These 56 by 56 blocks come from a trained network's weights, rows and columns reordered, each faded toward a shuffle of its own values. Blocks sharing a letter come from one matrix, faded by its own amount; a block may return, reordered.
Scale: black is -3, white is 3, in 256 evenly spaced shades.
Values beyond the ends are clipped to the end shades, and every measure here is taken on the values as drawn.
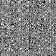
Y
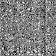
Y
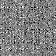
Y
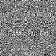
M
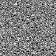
M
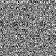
M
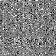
Y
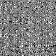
Y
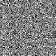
M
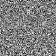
M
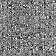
Y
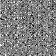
Y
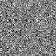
M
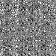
Y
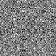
M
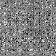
Y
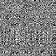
M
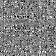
Y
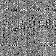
Y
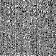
Y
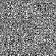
M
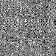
Y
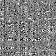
Y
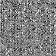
Y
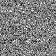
M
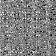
Y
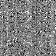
Y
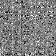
Y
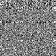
M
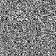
M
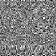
M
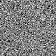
M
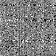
Y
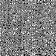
Y
